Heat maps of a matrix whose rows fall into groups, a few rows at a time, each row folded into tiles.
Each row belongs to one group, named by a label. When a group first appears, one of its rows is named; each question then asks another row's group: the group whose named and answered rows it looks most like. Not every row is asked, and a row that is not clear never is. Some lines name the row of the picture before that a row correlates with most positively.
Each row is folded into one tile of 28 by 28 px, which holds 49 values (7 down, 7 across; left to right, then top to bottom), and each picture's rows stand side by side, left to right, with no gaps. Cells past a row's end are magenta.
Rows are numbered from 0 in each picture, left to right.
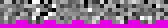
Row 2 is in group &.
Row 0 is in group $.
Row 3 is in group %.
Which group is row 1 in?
$
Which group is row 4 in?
&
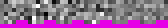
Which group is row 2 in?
$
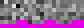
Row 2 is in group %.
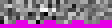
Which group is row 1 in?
%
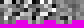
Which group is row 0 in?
$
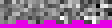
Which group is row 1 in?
%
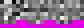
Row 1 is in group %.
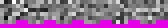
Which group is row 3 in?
&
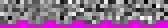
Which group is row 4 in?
$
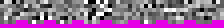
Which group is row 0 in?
$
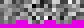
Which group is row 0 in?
$
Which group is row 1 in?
&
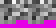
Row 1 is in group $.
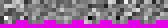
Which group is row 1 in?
$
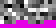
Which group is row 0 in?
&
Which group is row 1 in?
%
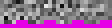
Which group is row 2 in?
&
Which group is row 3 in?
%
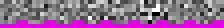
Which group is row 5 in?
%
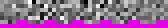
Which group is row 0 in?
%
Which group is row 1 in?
%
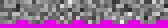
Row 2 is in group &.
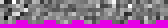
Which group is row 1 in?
$
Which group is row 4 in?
%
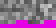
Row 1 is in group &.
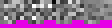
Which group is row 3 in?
&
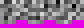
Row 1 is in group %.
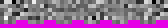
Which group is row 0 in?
$
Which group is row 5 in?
$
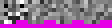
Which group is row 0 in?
&
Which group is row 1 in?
$
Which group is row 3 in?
%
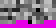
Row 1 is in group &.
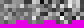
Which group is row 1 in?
$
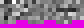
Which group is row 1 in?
%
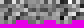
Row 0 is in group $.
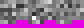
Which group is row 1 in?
&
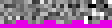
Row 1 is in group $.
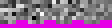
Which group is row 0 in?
%
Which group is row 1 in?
&
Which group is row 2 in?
$
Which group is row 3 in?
%
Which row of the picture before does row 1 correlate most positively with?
3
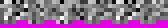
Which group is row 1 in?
&
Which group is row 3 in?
$
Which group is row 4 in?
$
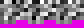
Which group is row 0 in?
$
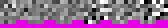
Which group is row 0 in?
&
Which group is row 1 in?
%
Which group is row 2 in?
$
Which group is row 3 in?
&
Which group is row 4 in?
$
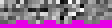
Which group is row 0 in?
%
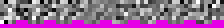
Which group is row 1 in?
$
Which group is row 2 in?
$
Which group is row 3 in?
%
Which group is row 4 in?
&
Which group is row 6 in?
$
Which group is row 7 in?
%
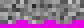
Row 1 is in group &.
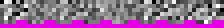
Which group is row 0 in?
$
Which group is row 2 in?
$
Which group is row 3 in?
&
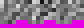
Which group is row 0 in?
%
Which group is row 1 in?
$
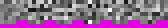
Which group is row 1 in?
%
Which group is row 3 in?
&
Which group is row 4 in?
$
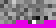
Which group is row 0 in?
&
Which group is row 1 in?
&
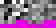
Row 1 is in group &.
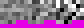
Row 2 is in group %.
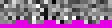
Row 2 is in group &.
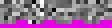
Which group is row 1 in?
&
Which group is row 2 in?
%
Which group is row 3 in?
$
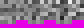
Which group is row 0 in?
%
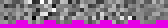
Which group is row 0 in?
&
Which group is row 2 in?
$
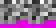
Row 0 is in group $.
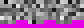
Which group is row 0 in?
%
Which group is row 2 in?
$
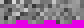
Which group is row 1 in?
&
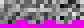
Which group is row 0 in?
%
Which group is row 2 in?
&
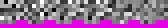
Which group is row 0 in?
%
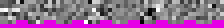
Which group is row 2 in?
%
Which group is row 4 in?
&
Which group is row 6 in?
$
